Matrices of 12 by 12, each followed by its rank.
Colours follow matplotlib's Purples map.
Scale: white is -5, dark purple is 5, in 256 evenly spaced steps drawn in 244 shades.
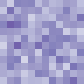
full rank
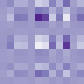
one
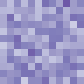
full rank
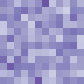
full rank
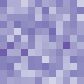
full rank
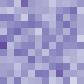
full rank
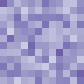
full rank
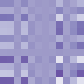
one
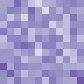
full rank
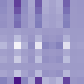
one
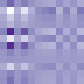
one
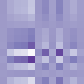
one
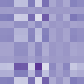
one
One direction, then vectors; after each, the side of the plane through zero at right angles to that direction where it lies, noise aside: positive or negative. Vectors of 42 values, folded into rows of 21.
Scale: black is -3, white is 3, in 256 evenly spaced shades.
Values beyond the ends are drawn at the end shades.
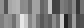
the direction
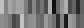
positive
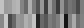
positive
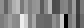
positive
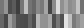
negative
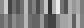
negative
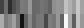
negative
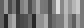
negative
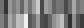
positive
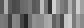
negative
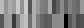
positive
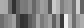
negative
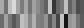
positive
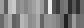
positive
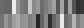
positive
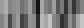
negative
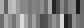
positive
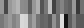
positive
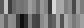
negative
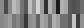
positive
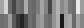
negative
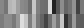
positive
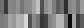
positive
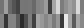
negative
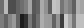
negative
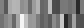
positive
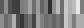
negative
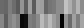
negative
